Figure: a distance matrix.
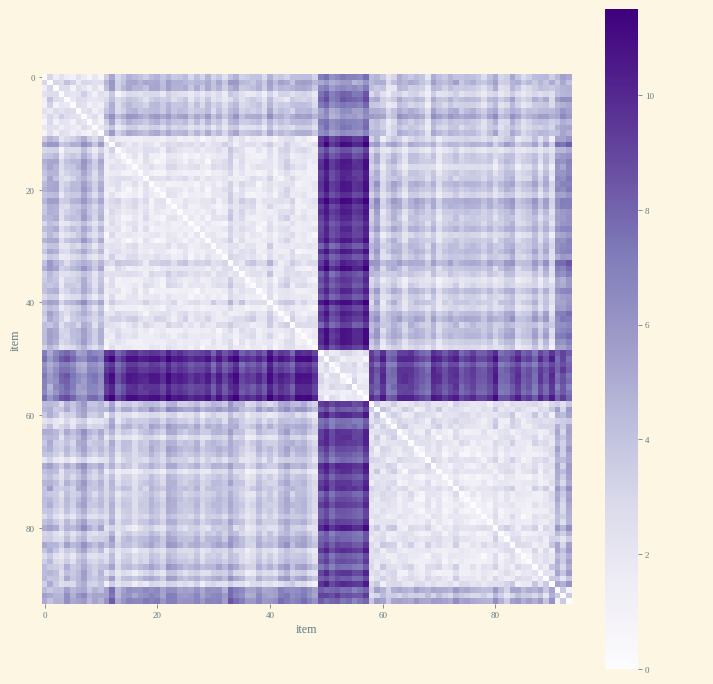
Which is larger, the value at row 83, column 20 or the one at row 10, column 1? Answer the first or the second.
the first
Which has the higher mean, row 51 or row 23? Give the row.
51
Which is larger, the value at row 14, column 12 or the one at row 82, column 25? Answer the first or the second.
the second
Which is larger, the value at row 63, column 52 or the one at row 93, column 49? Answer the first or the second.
the first
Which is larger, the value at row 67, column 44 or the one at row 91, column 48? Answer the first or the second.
the second
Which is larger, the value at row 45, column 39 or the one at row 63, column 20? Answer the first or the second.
the second
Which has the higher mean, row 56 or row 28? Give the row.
56
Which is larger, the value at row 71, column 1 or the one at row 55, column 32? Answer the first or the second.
the second
